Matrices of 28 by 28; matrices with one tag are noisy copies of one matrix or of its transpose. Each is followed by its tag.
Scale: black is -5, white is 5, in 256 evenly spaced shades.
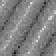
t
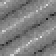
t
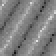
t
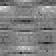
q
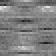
q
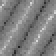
t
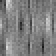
q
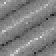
t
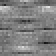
q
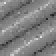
t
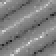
t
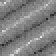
t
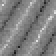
t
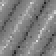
t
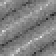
t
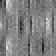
q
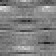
q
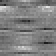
q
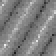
t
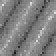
t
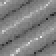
t
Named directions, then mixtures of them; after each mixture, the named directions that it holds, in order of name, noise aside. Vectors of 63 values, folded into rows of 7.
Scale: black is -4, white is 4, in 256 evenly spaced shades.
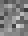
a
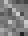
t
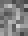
a, t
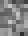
a, t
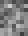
a, t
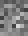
a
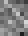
t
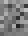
a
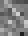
t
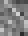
t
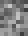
a, t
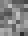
a, t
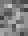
a, t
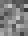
a, t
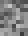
a, t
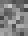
a, t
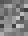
a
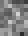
a, t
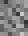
a, t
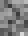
a, t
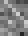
t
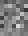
a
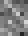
t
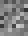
a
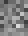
a, t
